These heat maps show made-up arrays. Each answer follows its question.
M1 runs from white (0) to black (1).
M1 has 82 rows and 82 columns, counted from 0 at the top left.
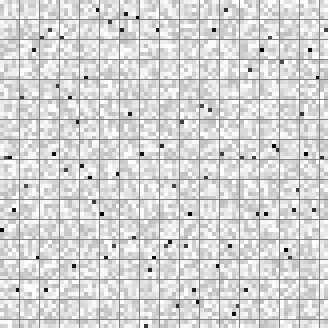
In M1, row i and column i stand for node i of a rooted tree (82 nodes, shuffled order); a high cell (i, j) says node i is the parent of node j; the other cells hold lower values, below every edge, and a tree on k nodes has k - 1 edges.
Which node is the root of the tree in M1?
7
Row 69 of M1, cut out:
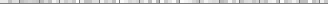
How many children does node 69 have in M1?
0
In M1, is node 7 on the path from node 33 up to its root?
yes
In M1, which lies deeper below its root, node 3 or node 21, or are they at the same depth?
node 3
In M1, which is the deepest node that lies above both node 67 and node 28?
64
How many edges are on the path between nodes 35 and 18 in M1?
5
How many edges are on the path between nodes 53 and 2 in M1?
3
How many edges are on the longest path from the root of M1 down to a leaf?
8
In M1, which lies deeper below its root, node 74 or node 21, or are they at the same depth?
the same depth
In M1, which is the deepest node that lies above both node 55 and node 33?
38
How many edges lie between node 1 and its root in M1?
2
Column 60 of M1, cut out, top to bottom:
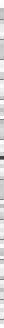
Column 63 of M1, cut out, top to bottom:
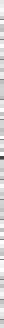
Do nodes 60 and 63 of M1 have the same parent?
yes
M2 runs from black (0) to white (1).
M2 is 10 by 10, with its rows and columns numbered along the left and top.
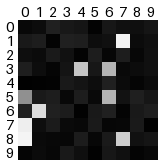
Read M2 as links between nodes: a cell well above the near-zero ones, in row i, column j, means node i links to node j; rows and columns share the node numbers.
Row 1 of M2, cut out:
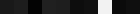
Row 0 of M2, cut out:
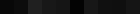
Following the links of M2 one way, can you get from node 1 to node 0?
yes
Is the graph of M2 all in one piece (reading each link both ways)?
no
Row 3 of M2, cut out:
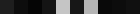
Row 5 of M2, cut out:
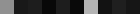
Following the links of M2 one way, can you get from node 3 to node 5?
no
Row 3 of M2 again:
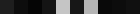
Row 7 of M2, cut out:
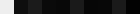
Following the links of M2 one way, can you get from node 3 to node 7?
yes
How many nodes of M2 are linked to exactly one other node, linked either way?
1
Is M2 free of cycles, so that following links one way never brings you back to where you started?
yes
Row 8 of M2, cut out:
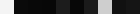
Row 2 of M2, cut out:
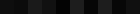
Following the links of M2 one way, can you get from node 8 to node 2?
no
